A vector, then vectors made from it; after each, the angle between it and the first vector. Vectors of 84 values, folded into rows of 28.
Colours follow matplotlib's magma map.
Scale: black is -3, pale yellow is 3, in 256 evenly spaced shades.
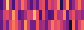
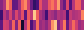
partly aligned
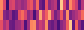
nearly opposite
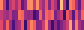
nearly opposite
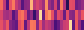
nearly opposite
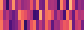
nearly opposite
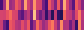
partly aligned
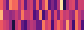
partly opposed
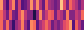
nearly opposite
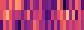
orthogonal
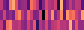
partly opposed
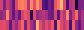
orthogonal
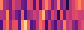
orthogonal
